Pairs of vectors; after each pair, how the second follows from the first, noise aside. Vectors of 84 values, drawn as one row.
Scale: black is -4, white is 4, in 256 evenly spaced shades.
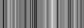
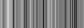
wrapped around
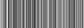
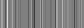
partly zeroed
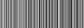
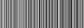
copied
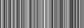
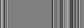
partly zeroed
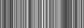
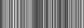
wrapped around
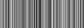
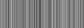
shrunk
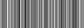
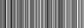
wrapped around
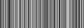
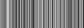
wrapped around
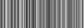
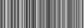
copied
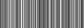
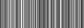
copied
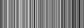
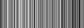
copied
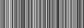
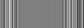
partly zeroed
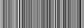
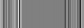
partly zeroed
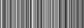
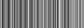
wrapped around
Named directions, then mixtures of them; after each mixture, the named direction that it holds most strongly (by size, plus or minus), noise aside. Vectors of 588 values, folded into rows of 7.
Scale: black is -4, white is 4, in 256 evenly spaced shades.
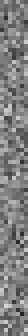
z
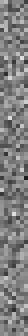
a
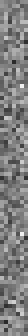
z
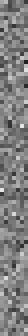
a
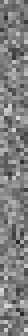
z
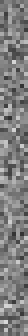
z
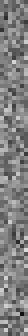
z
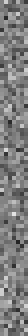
z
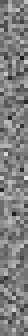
a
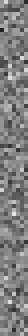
a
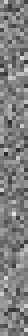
a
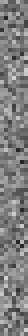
z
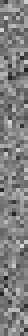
a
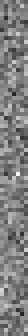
z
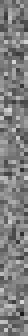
z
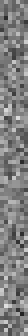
z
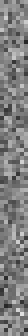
z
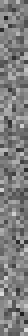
z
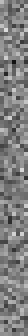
a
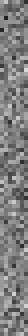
z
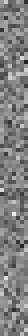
a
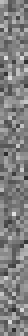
a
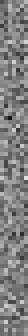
a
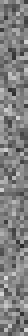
z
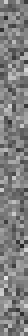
z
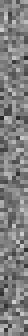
z
